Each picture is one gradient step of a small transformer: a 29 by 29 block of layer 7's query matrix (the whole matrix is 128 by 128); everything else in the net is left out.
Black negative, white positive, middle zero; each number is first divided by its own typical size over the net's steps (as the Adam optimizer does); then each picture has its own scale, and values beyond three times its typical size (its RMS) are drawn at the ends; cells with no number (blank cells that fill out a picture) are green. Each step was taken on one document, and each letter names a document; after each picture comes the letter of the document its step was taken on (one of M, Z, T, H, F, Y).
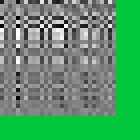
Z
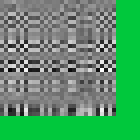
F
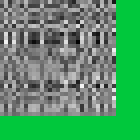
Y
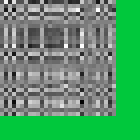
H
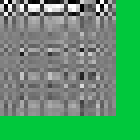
Y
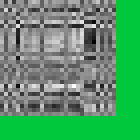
Y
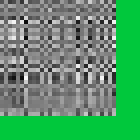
F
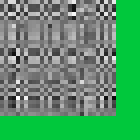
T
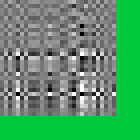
T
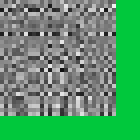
F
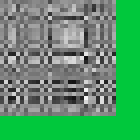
F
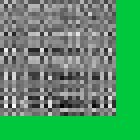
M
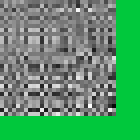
M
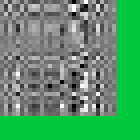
T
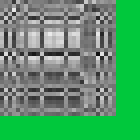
Y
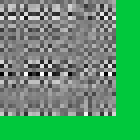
F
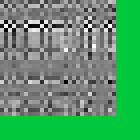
M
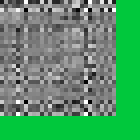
Z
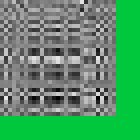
Y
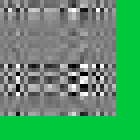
T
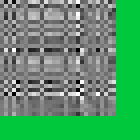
H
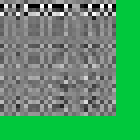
Z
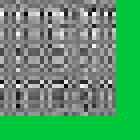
Z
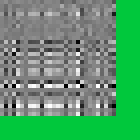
H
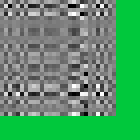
T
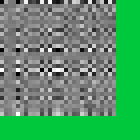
Z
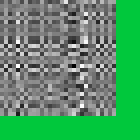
F
